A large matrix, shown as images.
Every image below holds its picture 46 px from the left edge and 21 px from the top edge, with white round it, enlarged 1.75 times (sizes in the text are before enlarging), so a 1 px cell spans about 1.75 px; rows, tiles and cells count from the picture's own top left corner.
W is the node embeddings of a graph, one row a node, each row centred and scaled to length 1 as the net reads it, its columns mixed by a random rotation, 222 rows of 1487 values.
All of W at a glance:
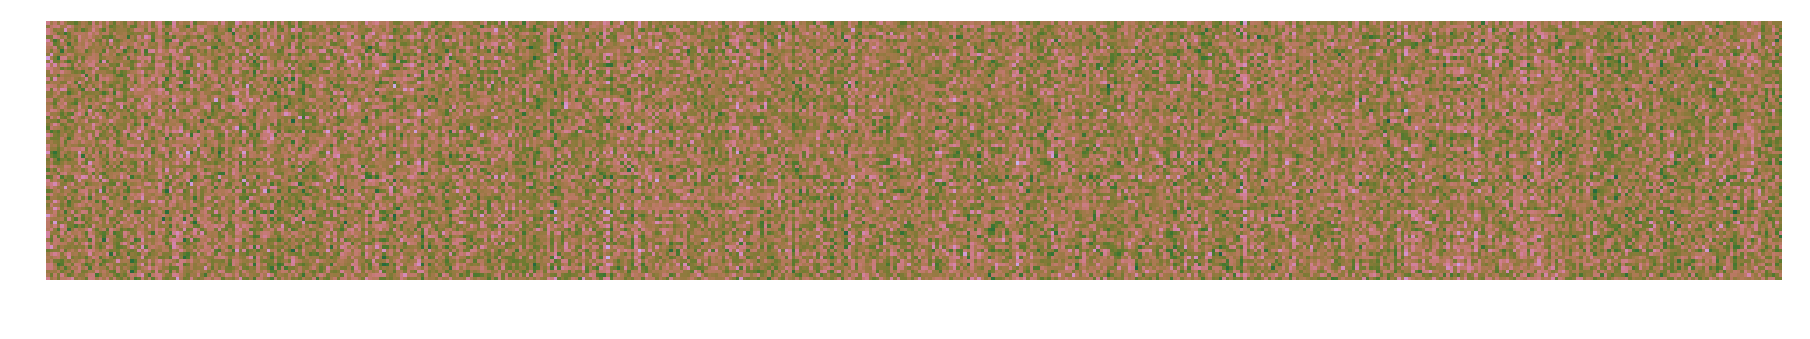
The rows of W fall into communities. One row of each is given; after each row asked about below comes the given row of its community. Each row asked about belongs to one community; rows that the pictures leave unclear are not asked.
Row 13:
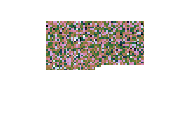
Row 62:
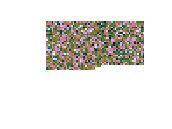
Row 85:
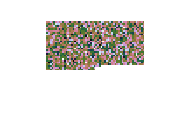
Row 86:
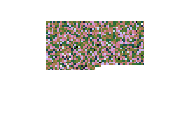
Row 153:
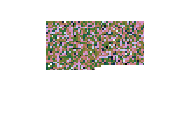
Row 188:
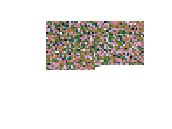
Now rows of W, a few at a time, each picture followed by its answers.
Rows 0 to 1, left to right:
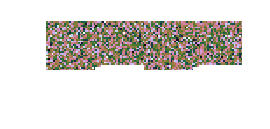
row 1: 188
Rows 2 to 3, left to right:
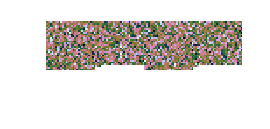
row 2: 85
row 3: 86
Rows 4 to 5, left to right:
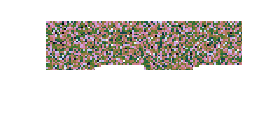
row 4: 188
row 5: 85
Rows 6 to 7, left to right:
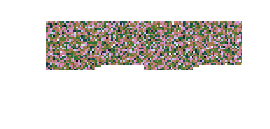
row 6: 153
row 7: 13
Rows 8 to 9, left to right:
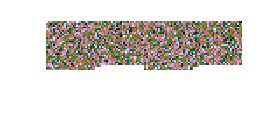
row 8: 62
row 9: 13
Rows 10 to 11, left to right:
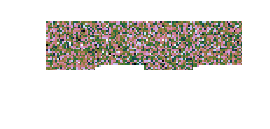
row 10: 188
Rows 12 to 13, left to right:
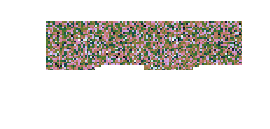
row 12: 85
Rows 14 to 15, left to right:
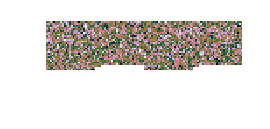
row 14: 85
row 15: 86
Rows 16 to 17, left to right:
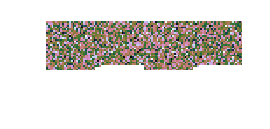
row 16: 188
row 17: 62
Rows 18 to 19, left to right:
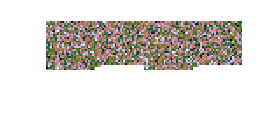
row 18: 153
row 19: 13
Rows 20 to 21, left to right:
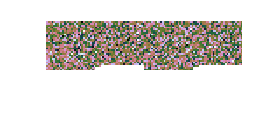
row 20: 13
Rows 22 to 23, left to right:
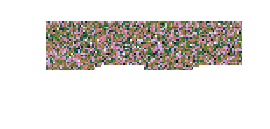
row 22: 13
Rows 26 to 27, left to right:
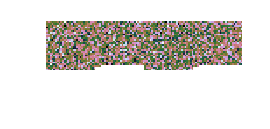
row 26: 153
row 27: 188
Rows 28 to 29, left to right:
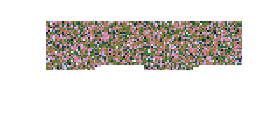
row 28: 188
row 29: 85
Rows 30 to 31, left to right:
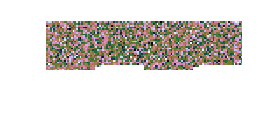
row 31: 13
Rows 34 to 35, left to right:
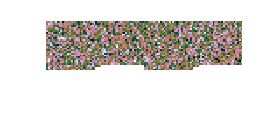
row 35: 86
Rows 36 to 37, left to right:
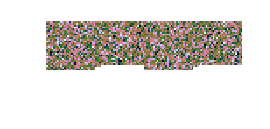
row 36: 86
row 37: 62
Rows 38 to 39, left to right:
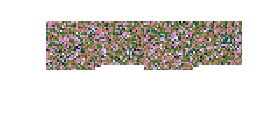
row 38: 13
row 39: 13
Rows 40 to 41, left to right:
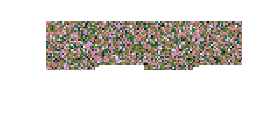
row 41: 86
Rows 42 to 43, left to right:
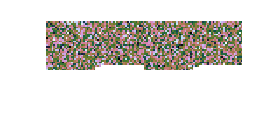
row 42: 86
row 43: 85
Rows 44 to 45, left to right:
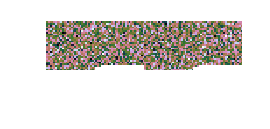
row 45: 188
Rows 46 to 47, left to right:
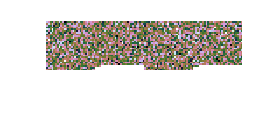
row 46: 62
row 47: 86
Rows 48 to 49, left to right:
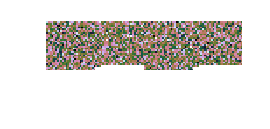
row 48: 188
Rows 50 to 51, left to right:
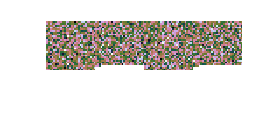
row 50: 85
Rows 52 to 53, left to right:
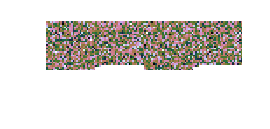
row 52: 188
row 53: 85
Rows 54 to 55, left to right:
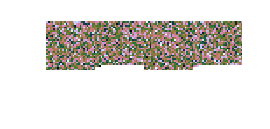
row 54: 13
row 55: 153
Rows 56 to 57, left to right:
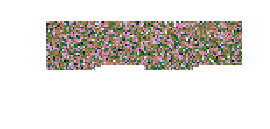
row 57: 86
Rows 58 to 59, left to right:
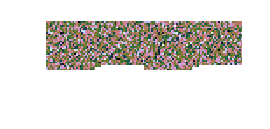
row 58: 86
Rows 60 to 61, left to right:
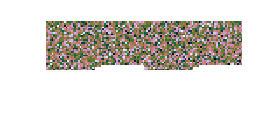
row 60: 153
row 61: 86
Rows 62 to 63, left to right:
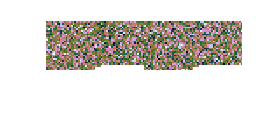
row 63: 153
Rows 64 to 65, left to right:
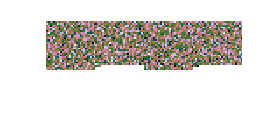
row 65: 13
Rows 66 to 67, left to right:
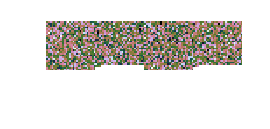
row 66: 85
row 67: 188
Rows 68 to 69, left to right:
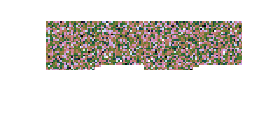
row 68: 153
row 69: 62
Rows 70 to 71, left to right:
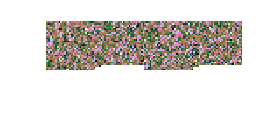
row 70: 85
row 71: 13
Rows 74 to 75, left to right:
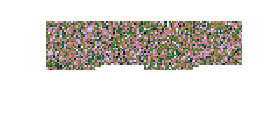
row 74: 85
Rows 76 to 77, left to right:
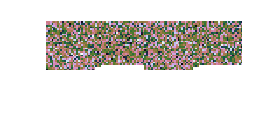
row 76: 13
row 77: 13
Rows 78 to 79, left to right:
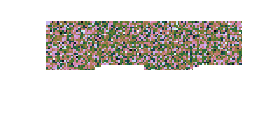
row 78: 62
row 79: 188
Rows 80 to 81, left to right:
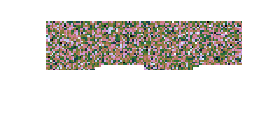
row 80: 153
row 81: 86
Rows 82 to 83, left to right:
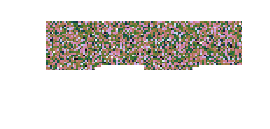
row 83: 86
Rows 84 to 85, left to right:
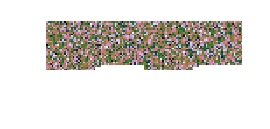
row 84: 13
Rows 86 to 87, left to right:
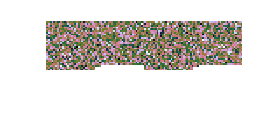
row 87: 188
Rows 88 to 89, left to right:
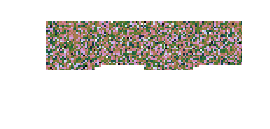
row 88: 86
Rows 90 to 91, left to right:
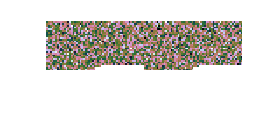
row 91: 85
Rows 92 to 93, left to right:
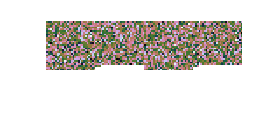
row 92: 86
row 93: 13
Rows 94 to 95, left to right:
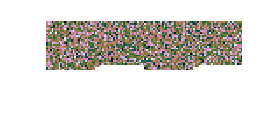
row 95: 85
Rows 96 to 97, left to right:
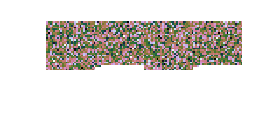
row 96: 13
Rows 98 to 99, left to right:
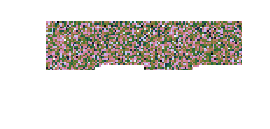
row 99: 62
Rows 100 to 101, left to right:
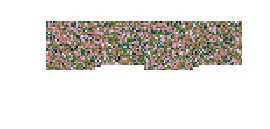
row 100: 86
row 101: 13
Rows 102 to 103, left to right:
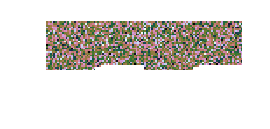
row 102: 188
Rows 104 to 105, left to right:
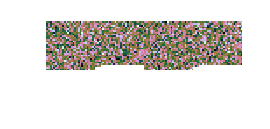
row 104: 86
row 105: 188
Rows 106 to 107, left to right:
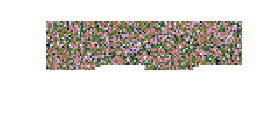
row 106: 188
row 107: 86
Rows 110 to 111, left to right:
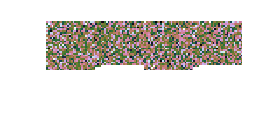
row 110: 62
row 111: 62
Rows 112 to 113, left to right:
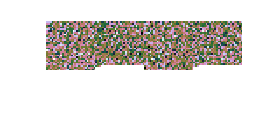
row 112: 62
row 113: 62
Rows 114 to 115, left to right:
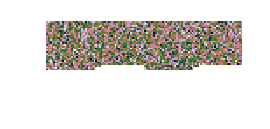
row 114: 62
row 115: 86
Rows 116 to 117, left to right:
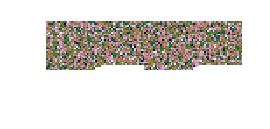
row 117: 188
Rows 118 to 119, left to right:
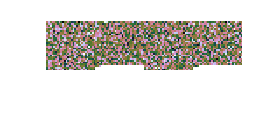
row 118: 153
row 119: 13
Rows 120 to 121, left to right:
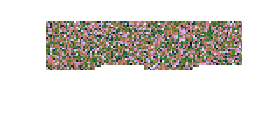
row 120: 86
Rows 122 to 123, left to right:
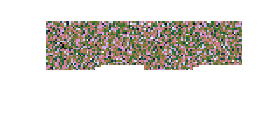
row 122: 188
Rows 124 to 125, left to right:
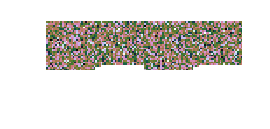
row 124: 13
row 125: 85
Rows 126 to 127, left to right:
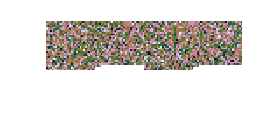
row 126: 62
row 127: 86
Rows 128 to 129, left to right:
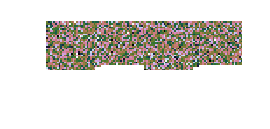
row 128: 86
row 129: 13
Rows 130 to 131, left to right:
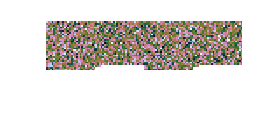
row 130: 62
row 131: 86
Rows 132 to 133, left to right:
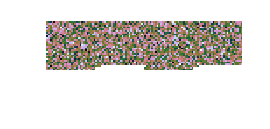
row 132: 153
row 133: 13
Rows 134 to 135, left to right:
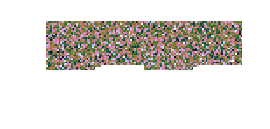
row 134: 86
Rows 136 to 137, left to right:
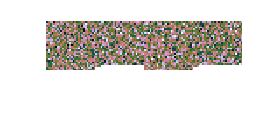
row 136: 85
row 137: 62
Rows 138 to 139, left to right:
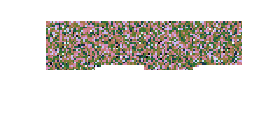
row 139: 153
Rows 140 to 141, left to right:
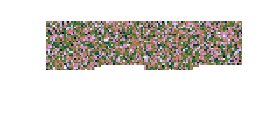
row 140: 188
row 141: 86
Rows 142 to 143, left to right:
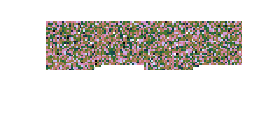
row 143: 13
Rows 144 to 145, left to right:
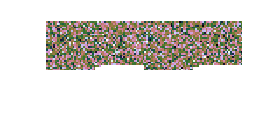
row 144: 188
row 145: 153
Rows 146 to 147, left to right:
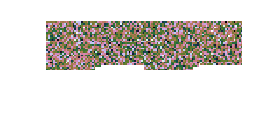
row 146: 13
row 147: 86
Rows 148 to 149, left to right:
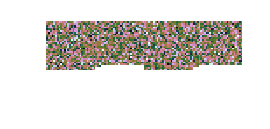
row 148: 13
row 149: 85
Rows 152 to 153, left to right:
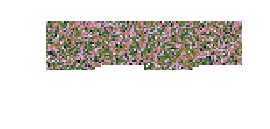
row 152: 86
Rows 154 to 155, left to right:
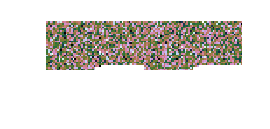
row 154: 85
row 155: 153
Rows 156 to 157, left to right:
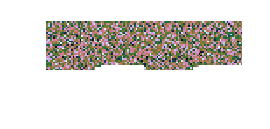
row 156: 86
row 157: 153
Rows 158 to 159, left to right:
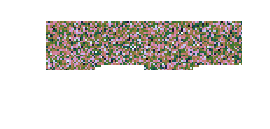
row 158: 13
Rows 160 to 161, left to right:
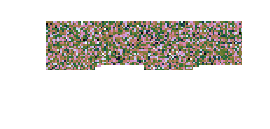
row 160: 86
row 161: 13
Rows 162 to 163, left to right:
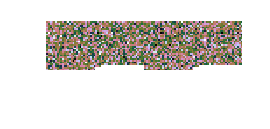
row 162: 85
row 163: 188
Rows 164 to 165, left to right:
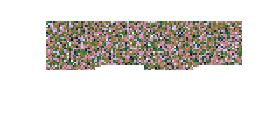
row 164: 188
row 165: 188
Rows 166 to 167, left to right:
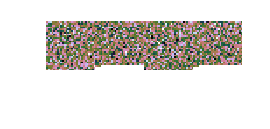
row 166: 62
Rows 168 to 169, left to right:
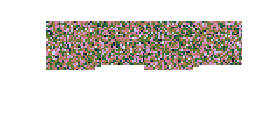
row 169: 188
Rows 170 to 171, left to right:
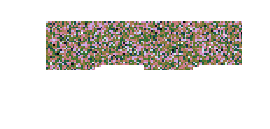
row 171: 13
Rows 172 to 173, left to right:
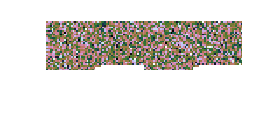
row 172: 62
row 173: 153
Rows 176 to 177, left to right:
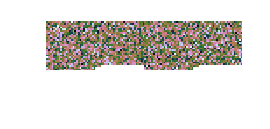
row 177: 153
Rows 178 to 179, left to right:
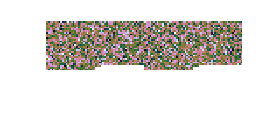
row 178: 86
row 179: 13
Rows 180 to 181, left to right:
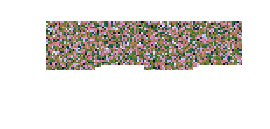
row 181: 188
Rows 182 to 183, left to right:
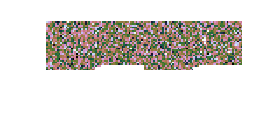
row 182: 62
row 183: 188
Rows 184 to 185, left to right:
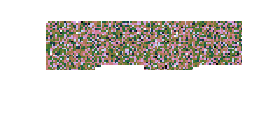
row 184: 13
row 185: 62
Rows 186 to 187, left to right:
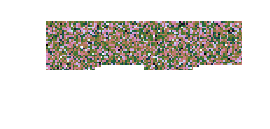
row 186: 153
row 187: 13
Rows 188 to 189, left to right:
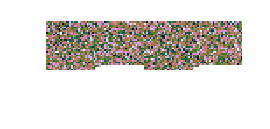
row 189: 85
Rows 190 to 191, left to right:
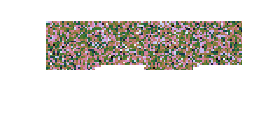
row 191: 86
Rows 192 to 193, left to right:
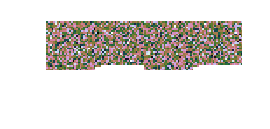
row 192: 85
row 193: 188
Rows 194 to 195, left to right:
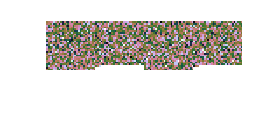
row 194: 188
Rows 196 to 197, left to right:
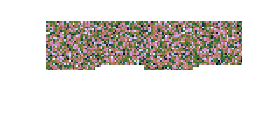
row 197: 85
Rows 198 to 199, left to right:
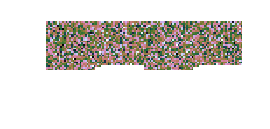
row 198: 85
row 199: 13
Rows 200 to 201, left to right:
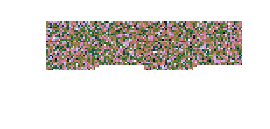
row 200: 188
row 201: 188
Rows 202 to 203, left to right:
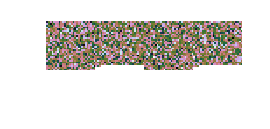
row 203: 188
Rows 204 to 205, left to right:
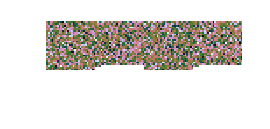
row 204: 153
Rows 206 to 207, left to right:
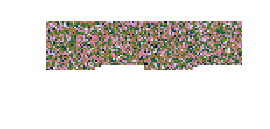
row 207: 188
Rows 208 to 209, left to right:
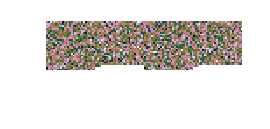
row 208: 13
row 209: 188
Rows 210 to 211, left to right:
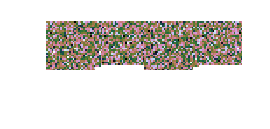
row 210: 85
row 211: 62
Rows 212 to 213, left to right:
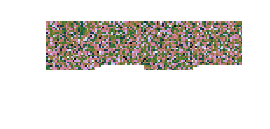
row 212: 85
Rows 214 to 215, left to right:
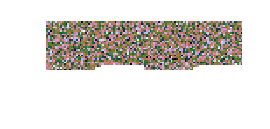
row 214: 13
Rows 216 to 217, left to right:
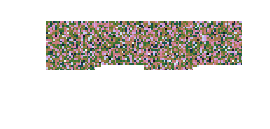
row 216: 86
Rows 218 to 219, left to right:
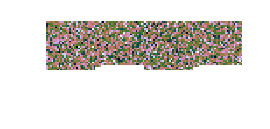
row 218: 86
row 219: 188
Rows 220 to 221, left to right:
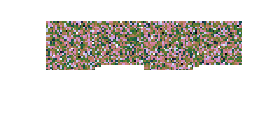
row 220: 13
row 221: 85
